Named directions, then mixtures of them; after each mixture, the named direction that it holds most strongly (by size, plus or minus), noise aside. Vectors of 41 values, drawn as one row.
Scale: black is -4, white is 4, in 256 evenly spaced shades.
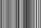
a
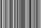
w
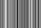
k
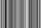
k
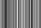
k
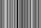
k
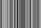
w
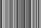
w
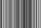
a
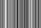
k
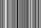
k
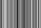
k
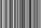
w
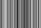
k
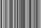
w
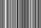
k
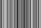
k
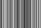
a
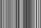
a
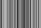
k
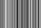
k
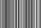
k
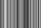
k
